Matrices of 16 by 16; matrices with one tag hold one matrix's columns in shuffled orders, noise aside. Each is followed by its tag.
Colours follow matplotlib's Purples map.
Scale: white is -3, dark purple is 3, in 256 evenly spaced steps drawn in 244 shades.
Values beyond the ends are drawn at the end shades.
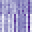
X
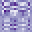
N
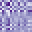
N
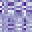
N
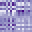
N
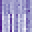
X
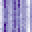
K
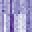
X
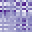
N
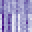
X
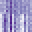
X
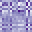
N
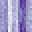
K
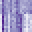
X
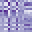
N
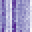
K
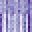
X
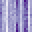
K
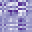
N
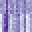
X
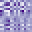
N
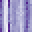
K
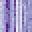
K
